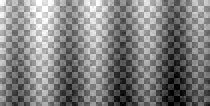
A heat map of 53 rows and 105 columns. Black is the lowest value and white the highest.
Stripes running up and down repeat 4 times from left to right. The ninth with the lowest average is the bottom right. The ninth with the highest average is the top left. No lone cell stands out from its neighbours. Values rise toward the top left. Neither half mirrors the other.
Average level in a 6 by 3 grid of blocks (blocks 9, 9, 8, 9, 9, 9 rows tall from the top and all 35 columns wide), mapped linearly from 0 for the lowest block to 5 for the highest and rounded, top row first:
5 4 3
4 3 3
4 3 2
3 2 1
2 1 1
2 1 0
